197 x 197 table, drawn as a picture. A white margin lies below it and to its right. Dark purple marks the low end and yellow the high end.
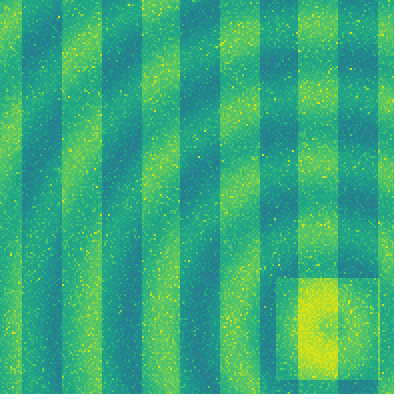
Odd patch: higher, in the bottom right. Rings: centred on the bottom right. Ninth with the highest average: bottom right. Slope: none. Stripes: upright, repeating 5 times.
